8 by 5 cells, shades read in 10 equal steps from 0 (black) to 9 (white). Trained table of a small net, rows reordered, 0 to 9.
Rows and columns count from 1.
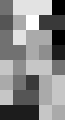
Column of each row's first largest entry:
2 3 2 3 1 5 1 4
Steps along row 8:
same same up down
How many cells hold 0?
2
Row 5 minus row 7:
0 2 4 1 -3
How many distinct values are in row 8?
3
